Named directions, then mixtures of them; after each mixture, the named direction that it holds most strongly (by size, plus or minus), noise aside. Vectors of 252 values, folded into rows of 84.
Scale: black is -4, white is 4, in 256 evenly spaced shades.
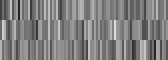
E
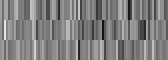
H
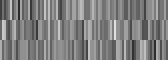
E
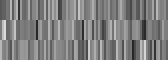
E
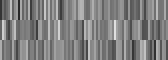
E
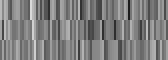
H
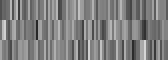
E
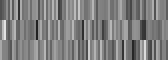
E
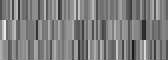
E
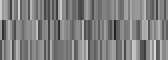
E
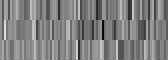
H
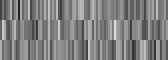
E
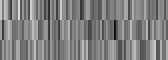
E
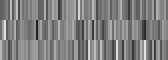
E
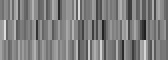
H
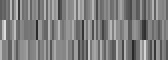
E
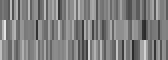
E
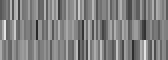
E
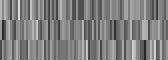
E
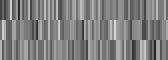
E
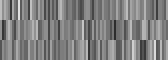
E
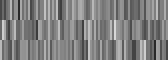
E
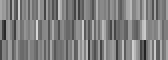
E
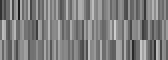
E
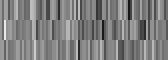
H
